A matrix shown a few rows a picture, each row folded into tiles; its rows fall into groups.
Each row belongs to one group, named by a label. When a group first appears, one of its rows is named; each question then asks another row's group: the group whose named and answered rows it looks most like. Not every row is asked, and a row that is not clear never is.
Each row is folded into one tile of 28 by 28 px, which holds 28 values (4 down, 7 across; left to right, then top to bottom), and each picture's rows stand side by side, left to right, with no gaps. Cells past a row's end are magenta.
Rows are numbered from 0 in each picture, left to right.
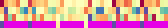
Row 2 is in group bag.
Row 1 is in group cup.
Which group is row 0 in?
cup
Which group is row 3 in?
bag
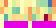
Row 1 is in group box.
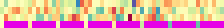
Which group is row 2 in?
box
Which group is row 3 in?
bag
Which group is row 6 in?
cup
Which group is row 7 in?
cup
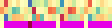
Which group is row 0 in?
bag
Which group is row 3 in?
bag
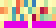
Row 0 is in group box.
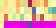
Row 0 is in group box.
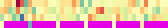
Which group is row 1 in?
cup
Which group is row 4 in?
box
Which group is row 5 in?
bag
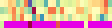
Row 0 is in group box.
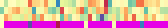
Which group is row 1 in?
cup
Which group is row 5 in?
cup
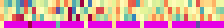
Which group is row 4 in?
box
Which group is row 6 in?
box
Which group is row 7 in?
cup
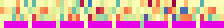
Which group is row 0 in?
box
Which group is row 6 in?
bag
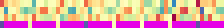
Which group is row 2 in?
bag
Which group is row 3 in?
cup
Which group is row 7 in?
cup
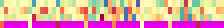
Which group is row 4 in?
box
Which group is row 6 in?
box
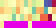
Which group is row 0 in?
box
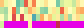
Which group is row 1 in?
bag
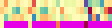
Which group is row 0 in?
bag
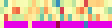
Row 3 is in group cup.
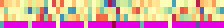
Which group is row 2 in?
bag
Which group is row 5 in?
cup
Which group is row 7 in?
cup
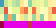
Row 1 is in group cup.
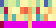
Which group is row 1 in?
box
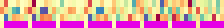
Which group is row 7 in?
box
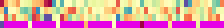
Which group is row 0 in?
cup
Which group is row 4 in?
bag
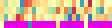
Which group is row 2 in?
box
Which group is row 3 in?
bag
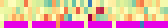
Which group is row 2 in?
box
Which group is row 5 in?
cup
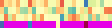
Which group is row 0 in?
cup
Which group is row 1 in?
cup
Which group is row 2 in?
bag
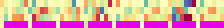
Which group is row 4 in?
bag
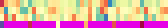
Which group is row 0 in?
cup
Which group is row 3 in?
box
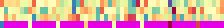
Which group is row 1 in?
bag
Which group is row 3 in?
box
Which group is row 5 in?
bag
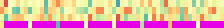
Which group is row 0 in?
bag
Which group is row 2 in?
cup
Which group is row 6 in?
box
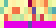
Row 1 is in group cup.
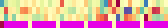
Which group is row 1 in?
box
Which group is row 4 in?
bag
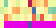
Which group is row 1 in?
cup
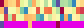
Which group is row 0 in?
cup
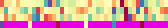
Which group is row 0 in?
cup
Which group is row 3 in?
bag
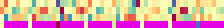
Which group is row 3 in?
bag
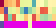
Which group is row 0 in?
cup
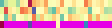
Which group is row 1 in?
cup
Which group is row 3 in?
cup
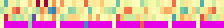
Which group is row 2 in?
bag
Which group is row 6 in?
bag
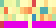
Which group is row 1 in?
bag
